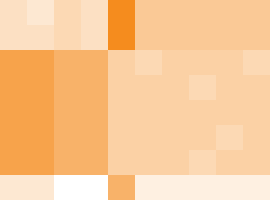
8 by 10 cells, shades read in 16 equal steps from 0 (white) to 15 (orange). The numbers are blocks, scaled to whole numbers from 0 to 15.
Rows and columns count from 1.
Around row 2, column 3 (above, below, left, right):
5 10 4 4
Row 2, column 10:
7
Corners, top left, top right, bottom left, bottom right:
4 7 3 2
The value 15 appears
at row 1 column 5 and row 2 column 5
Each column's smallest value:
3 3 0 0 6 2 2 2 2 2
